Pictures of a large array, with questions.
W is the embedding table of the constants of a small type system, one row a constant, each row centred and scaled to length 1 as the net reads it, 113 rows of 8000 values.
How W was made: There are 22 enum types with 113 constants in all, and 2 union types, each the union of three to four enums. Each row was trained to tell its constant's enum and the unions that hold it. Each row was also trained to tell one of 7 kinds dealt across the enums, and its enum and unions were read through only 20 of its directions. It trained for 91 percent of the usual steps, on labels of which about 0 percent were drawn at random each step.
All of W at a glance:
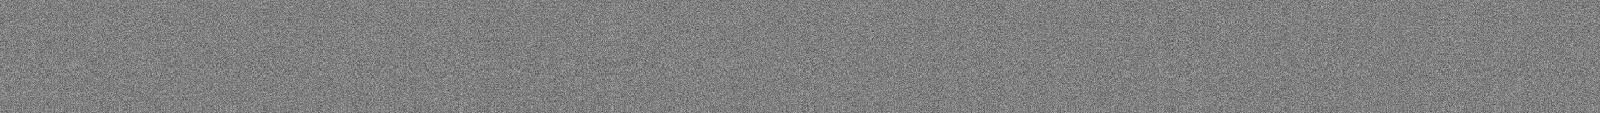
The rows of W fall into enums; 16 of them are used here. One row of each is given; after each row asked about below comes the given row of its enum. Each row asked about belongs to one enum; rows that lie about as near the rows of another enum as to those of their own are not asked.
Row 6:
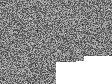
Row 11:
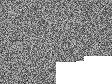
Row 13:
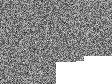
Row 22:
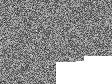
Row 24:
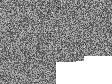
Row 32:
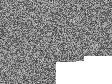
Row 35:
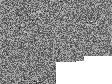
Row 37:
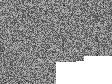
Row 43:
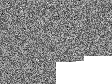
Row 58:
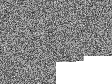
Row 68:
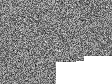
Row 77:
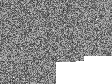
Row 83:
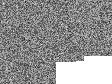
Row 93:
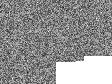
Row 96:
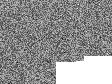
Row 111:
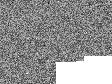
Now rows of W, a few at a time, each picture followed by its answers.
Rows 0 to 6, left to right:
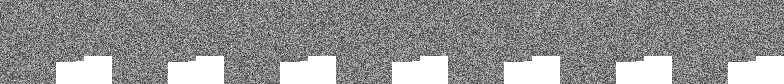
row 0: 58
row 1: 6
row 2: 111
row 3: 68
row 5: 32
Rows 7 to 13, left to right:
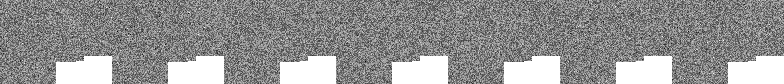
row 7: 13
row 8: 77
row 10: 37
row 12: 22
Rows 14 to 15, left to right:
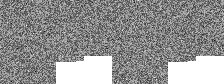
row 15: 93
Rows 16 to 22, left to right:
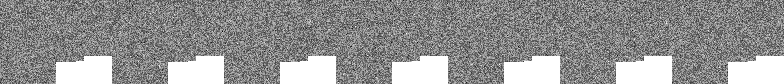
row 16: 77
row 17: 58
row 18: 11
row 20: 32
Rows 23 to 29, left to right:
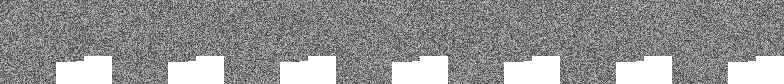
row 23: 11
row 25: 96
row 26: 37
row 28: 35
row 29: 37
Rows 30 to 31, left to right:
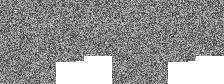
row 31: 24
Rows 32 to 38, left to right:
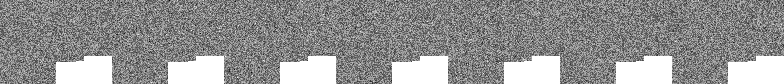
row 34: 93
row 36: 58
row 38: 22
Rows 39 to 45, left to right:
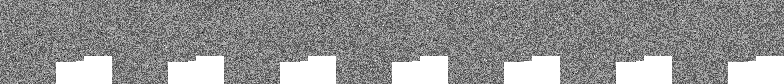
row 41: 111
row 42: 32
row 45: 111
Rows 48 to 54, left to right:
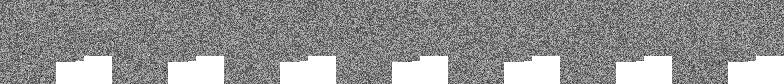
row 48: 6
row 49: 24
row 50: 22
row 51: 43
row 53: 13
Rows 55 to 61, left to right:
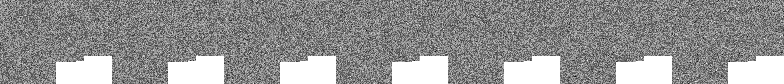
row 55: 37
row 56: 6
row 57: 13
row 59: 22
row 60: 32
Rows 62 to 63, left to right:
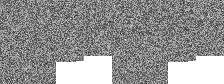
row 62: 43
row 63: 43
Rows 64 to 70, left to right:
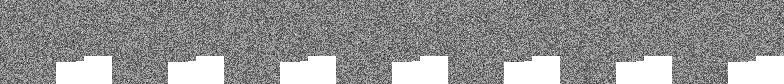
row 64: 13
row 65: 24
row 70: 32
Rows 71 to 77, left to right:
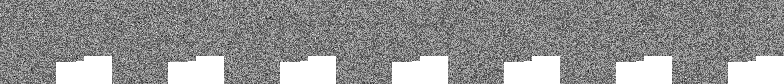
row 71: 32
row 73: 111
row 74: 111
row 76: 58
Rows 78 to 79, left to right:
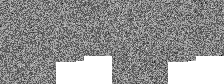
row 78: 68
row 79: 35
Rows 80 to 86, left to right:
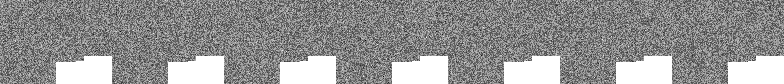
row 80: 22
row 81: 13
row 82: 22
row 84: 68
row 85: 58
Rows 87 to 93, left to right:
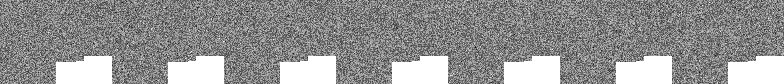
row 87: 68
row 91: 6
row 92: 24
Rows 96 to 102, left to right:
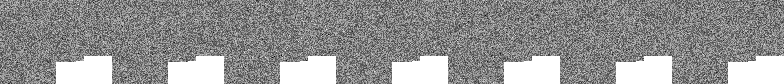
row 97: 24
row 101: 35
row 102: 43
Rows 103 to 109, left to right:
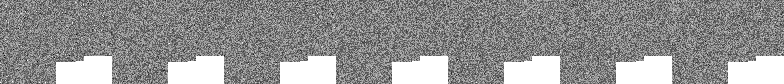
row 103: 93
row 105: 43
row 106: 68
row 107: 35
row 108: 35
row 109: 37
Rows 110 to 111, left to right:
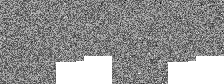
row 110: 35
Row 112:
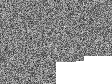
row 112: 68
